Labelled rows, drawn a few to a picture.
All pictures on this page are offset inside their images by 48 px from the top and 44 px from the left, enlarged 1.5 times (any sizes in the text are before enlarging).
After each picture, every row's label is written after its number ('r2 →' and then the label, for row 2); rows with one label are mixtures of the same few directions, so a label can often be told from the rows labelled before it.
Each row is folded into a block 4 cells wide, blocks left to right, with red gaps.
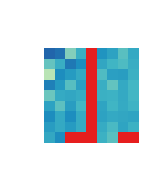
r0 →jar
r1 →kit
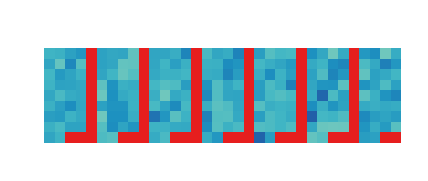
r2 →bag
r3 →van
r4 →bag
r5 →van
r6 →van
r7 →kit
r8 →jar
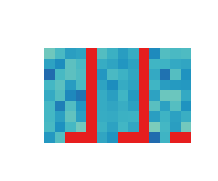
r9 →jar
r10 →kit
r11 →van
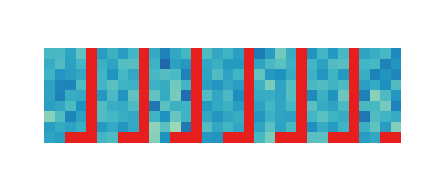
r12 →bag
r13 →kit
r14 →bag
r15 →kit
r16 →kit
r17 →kit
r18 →van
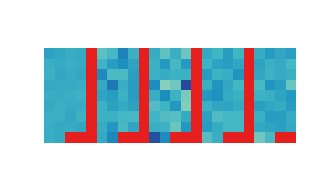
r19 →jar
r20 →kit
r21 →van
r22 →kit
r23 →van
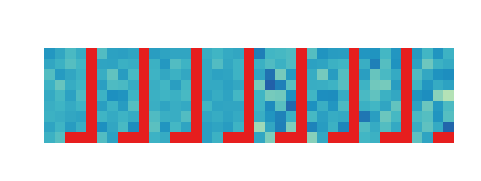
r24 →kit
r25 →van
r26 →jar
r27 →bag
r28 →van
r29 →van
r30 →bag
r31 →jar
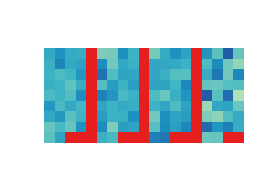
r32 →bag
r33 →jar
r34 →kit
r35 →kit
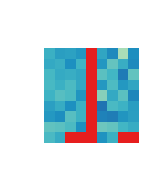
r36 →bag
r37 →kit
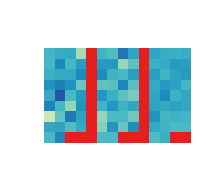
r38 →bag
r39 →jar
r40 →kit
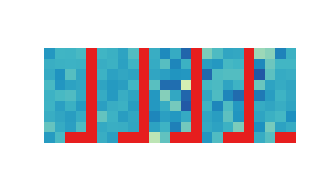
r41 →van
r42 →bag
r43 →van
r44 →jar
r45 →jar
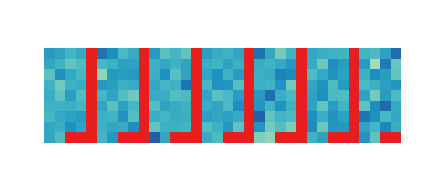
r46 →kit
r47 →jar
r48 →van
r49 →van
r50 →kit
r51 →jar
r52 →bag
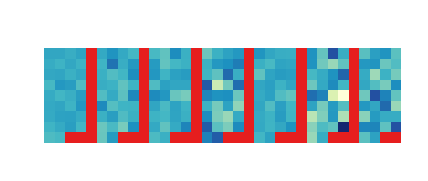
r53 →van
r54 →bag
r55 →jar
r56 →van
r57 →jar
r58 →jar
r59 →van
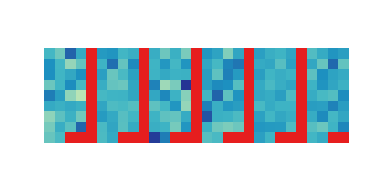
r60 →jar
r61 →bag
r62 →van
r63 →kit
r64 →bag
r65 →bag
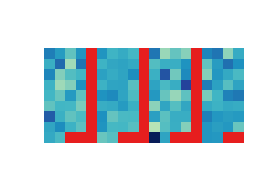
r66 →bag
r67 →kit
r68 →van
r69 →jar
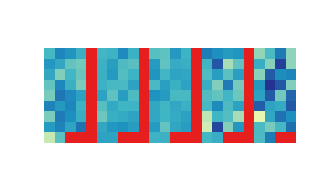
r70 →van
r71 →kit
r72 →jar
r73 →jar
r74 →bag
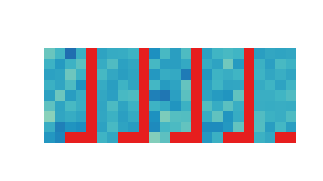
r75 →kit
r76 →jar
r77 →kit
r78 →bag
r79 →jar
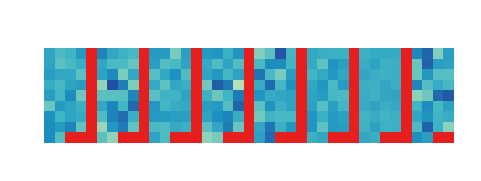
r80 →bag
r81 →van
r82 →kit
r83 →van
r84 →kit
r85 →jar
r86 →jar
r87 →jar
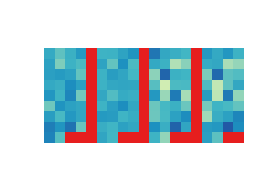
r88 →bag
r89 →bag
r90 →kit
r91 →kit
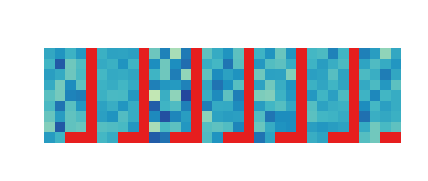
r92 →jar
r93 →bag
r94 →kit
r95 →bag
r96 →kit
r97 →kit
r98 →kit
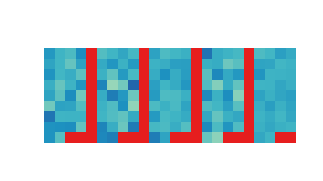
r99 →bag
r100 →van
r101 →van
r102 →kit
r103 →jar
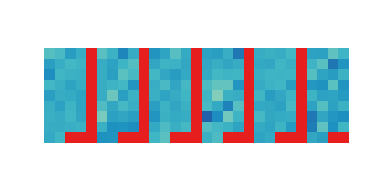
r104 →jar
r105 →kit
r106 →kit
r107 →bag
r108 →van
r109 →jar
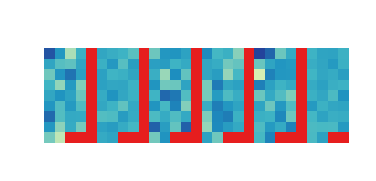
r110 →kit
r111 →bag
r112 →van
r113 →van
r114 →jar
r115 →bag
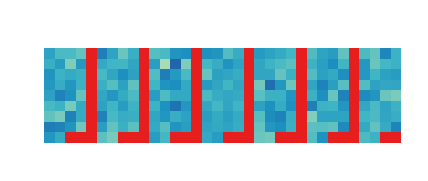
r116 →bag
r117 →kit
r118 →bag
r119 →jar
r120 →van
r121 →bag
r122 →jar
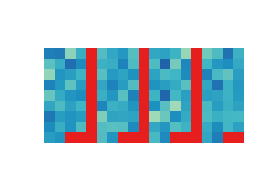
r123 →jar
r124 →bag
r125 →bag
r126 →kit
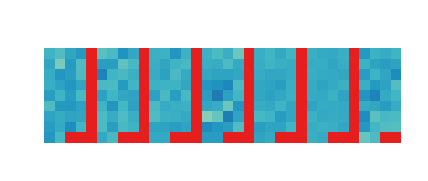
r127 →bag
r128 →jar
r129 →kit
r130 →bag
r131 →bag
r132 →bag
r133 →kit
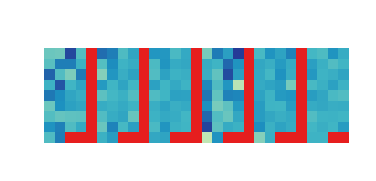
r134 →kit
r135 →jar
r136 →jar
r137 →van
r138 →van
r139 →jar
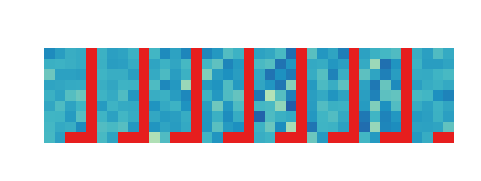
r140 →jar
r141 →bag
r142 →van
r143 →jar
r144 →van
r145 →van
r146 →jar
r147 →jar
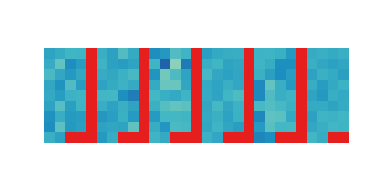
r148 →jar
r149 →jar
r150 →bag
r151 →jar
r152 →van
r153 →kit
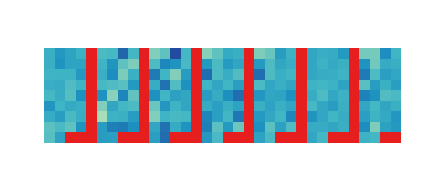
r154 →bag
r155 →kit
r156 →kit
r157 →jar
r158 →jar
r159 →bag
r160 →jar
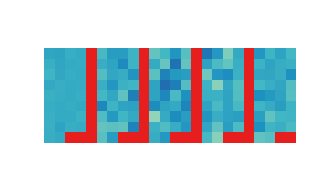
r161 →jar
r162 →bag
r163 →bag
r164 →kit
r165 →kit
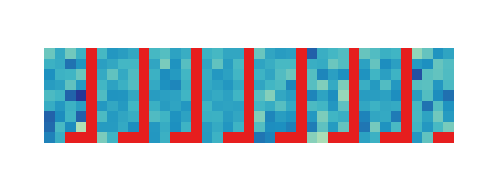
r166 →jar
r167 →van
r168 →bag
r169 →bag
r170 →kit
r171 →kit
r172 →jar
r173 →jar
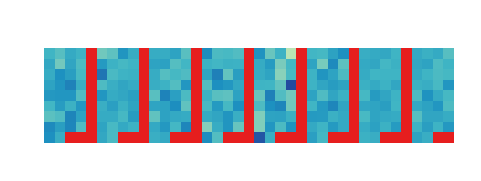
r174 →bag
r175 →jar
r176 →van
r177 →van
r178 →van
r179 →bag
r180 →van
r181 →van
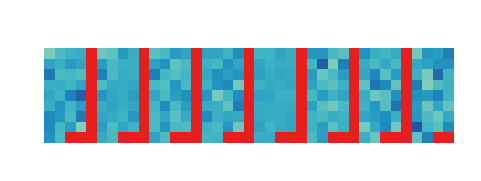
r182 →jar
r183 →jar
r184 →jar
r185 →van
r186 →jar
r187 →bag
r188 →van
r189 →van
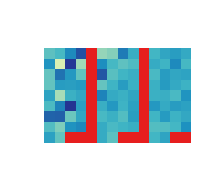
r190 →bag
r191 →jar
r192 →bag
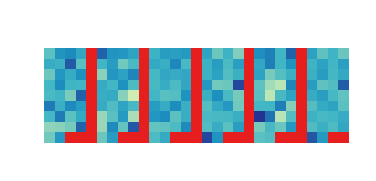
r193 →bag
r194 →jar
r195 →bag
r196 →van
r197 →bag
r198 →van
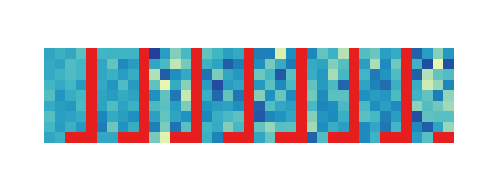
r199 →van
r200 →jar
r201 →kit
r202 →kit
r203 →kit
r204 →van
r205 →bag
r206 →bag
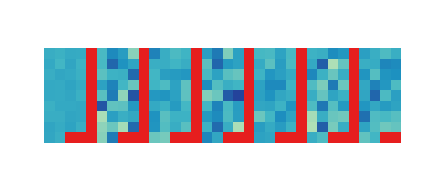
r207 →bag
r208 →bag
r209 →kit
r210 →jar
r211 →bag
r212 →jar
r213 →kit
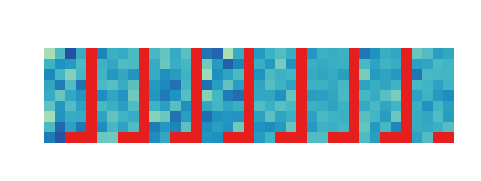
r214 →kit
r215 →kit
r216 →bag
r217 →jar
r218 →bag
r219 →kit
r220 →jar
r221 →jar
